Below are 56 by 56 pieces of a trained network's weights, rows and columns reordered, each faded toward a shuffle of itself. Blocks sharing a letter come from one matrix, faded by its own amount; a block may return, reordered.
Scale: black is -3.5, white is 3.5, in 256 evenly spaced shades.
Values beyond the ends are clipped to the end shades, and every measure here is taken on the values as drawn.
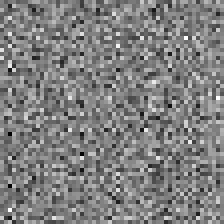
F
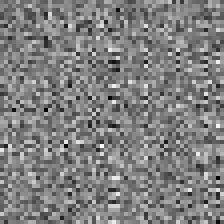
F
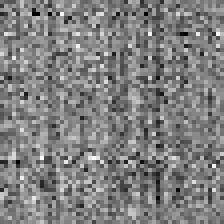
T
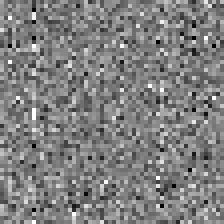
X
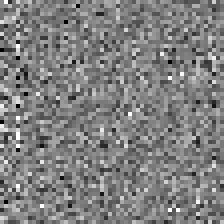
X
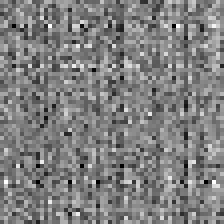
T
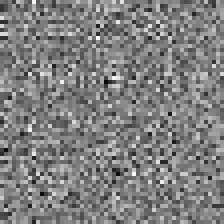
F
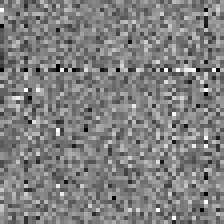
X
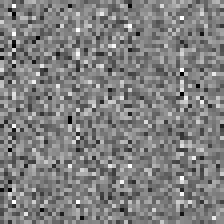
X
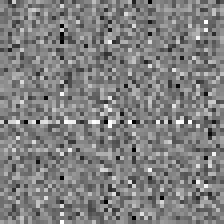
X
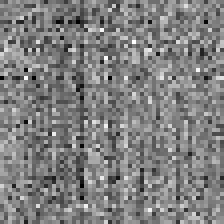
T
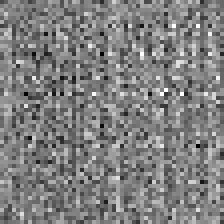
T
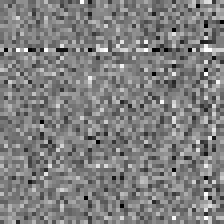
X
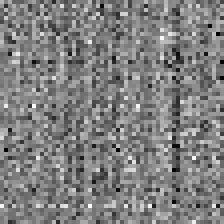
T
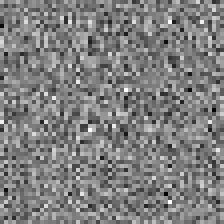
F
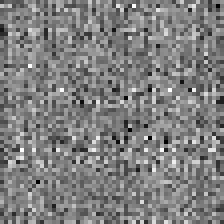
T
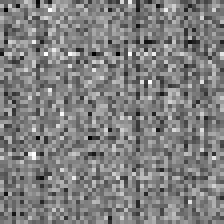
T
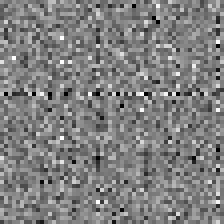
X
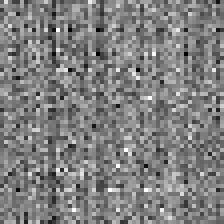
T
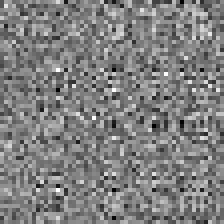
F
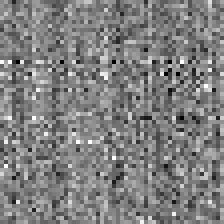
T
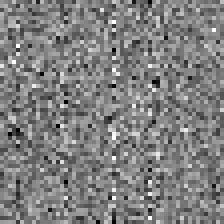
X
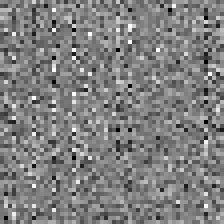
X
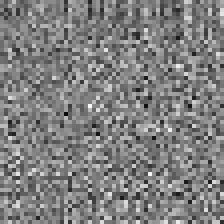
F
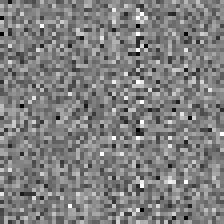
X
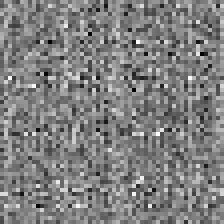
T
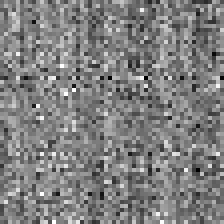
T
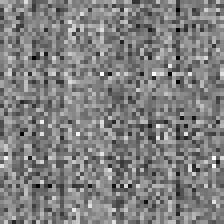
T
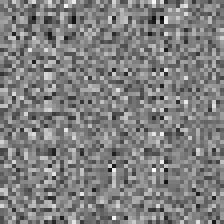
F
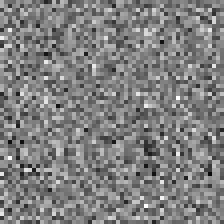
F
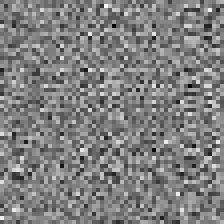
F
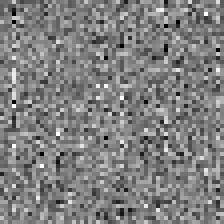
X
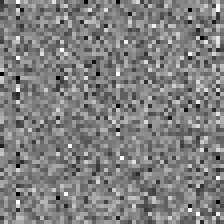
X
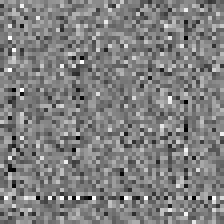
X
